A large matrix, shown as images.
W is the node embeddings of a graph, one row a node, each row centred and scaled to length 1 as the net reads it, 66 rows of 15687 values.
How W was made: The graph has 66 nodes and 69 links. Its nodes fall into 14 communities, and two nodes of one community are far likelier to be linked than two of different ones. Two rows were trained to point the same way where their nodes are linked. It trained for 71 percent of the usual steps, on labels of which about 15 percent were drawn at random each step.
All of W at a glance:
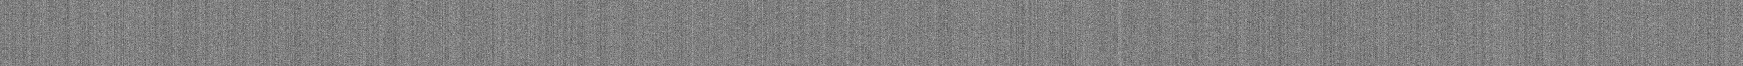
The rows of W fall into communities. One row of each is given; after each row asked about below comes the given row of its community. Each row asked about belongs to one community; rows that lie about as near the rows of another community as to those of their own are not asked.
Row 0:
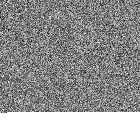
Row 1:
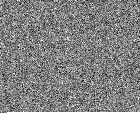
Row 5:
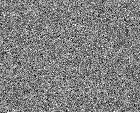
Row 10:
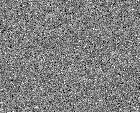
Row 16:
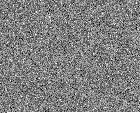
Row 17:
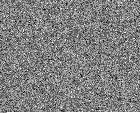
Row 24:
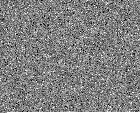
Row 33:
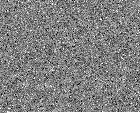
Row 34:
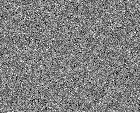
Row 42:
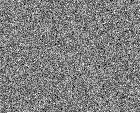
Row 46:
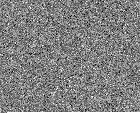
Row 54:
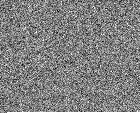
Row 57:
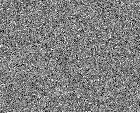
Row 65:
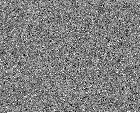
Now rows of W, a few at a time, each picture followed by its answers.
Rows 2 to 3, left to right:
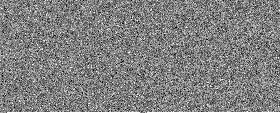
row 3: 33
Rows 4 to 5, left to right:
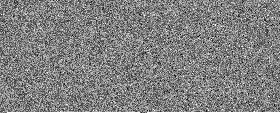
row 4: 24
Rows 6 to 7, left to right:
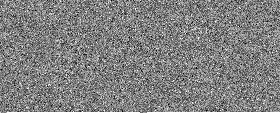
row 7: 16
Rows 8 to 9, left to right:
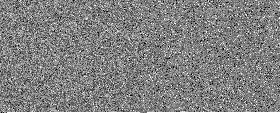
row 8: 10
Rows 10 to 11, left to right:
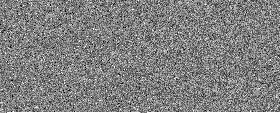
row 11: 65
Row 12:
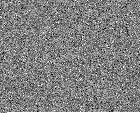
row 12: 5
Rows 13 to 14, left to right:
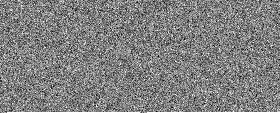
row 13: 34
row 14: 57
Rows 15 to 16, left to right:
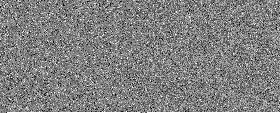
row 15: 10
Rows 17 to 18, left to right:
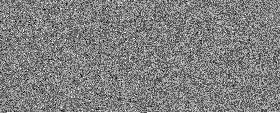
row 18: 0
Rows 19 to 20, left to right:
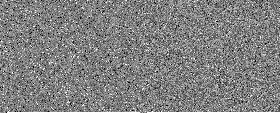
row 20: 65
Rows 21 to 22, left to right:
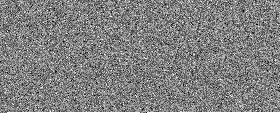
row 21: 54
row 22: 0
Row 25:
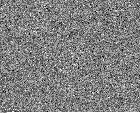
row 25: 17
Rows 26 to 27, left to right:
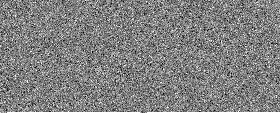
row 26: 10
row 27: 42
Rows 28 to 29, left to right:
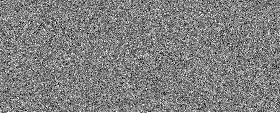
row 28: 1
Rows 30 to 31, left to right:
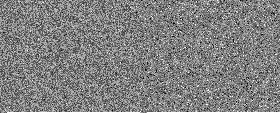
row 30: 0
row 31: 34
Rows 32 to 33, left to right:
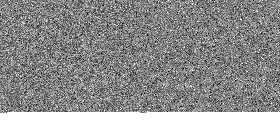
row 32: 46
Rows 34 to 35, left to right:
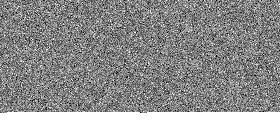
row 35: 5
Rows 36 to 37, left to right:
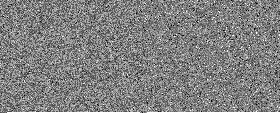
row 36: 1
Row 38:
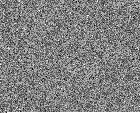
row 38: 34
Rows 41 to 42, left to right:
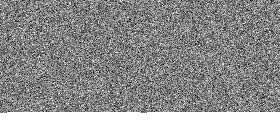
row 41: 65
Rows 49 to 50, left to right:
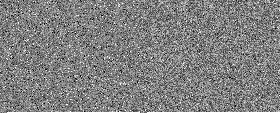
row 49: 1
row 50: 54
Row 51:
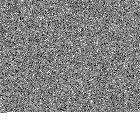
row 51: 16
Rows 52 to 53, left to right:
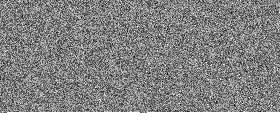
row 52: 0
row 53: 5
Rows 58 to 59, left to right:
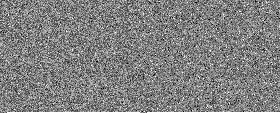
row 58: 5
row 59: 33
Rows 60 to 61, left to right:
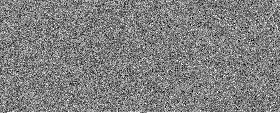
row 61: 16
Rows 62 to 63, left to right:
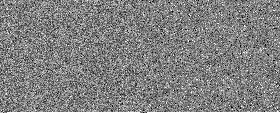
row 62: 34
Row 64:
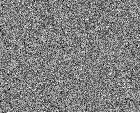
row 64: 1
